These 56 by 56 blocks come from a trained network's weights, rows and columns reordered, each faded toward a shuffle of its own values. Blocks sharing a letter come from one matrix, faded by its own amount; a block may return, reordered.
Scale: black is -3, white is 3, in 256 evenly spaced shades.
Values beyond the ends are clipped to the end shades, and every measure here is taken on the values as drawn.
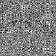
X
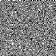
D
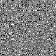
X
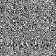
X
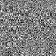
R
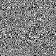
D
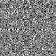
D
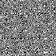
D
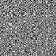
X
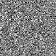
D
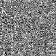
D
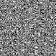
D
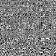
X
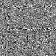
D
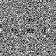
R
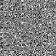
X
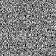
R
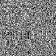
R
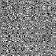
X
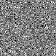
D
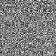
R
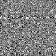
D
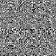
X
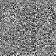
R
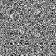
R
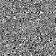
D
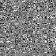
X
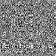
R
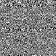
R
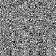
R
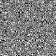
D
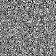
D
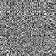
R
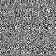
R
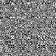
R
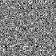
D
